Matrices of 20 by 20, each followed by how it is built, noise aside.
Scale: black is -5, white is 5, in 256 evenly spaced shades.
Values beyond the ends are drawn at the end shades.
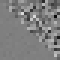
upper triangular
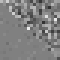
upper triangular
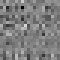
low rank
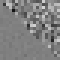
upper triangular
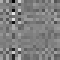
low rank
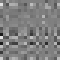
low rank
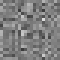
low rank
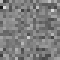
low rank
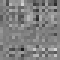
low rank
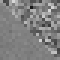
upper triangular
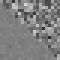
upper triangular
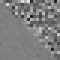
upper triangular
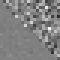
upper triangular
